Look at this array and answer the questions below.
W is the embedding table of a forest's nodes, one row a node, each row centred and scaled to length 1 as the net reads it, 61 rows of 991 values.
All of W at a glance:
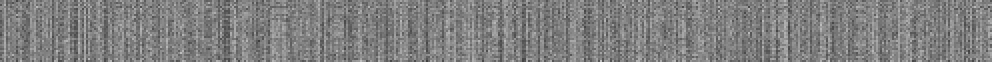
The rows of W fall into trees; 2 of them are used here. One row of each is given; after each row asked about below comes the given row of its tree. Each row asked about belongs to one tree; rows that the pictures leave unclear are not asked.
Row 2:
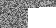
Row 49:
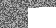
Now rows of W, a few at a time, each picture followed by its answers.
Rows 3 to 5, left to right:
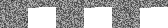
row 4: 49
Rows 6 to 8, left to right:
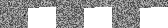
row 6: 2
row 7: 2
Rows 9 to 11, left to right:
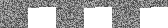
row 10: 49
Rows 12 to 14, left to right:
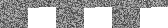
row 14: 2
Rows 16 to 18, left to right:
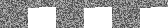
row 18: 2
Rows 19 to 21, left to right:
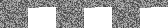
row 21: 49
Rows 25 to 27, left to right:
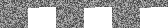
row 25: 49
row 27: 49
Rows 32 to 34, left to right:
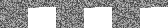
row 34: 49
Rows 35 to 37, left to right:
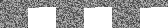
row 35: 49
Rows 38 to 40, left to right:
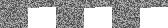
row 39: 2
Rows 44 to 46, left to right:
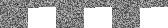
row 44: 2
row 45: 49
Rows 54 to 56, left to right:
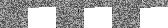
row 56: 2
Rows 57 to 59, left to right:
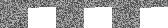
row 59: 49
